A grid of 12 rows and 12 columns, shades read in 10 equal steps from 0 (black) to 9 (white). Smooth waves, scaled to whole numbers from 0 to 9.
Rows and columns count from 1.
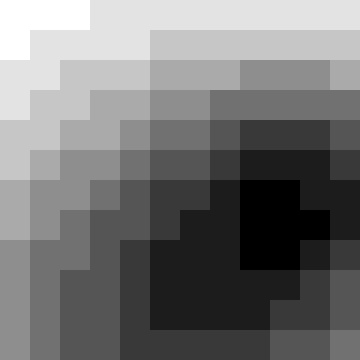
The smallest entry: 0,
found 7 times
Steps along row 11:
down down same down down same same same up same up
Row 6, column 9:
1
